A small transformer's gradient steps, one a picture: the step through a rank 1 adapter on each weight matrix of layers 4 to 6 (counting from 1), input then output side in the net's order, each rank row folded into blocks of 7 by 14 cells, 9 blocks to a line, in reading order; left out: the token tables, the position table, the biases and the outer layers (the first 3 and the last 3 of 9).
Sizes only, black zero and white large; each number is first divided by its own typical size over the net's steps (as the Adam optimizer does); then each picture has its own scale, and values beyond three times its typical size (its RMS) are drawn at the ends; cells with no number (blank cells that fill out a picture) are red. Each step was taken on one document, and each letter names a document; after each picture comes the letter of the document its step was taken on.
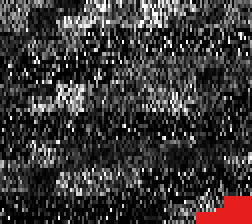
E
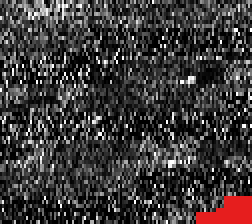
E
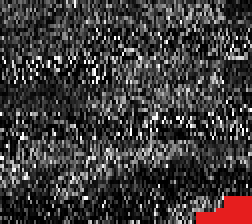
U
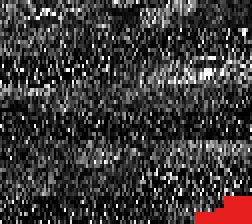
U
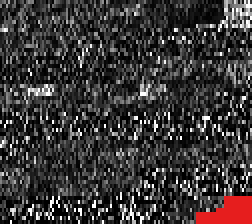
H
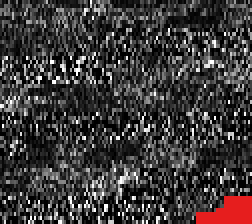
H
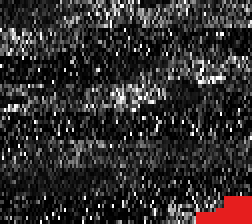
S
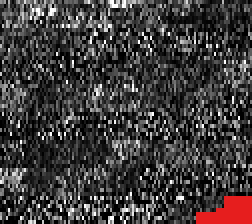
H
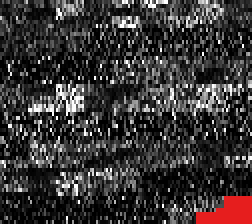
E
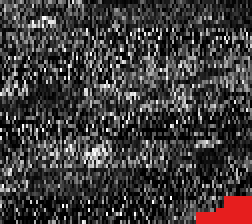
U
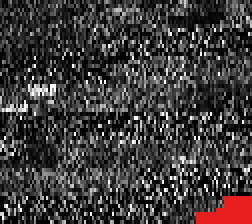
H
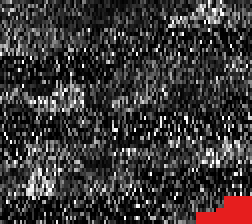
E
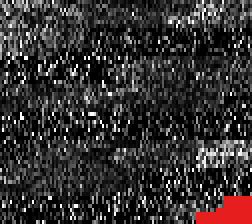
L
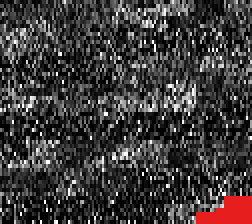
U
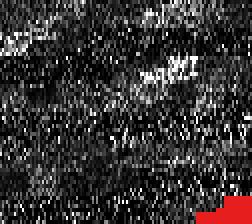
L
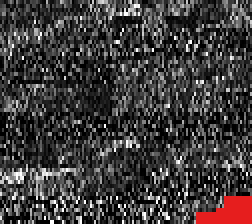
H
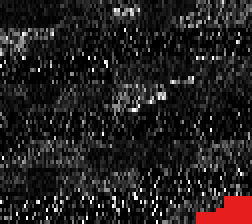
S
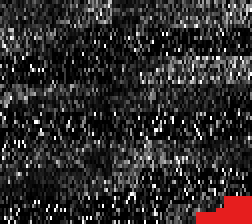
S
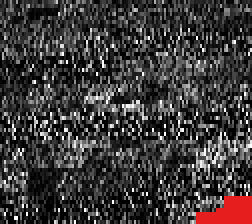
U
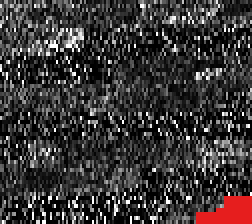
L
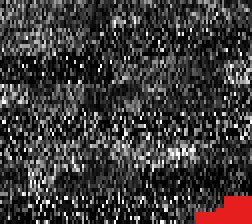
E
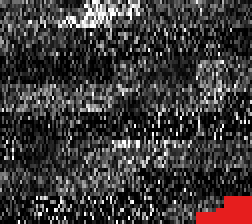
H
